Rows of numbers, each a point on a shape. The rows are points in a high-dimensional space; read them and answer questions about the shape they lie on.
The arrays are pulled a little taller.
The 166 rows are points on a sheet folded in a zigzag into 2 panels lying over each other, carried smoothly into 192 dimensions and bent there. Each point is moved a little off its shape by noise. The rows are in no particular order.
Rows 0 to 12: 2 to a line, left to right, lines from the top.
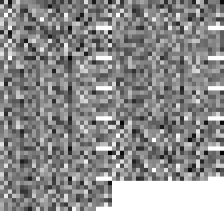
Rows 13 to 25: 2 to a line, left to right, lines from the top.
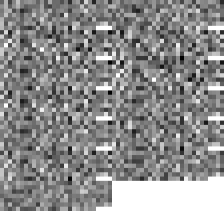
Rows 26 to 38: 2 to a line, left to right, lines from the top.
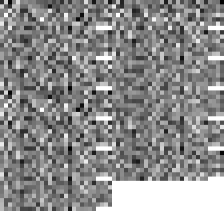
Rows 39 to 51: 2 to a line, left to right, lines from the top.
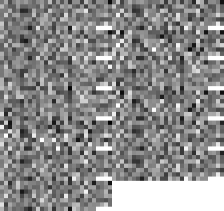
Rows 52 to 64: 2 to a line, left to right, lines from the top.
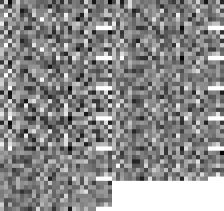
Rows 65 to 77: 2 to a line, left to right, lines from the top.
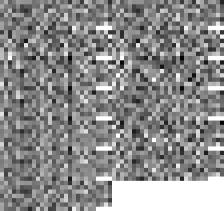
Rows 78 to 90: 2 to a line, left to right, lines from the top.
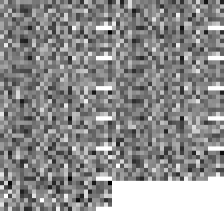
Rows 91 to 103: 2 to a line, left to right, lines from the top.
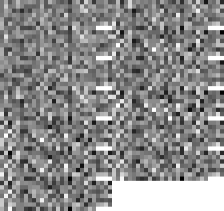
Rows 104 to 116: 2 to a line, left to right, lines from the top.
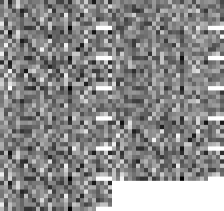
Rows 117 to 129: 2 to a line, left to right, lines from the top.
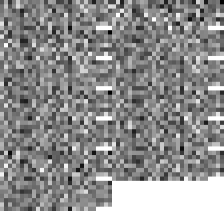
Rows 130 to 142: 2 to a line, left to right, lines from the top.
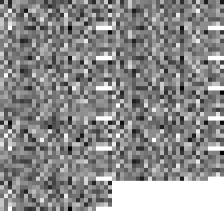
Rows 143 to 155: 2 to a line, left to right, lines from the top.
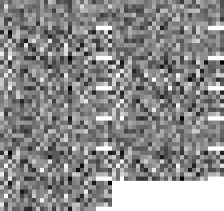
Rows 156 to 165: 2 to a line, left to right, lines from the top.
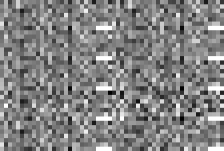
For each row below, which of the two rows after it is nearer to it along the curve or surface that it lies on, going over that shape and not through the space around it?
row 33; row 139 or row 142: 139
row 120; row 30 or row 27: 27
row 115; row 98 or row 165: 98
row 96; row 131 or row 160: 131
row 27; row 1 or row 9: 9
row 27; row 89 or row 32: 32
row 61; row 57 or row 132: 57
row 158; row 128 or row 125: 125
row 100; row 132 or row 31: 31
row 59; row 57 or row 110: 57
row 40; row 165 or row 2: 165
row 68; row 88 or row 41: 88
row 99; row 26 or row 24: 26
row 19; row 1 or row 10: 10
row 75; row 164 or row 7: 164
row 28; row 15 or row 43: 15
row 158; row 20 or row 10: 20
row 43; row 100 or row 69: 100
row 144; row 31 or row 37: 31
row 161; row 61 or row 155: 61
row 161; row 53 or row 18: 18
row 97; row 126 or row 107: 126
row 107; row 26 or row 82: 26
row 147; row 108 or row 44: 108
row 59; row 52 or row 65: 65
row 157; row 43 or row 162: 162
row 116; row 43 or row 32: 32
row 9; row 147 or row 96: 147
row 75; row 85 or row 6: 85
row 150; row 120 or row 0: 0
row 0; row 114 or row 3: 114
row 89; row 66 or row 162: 66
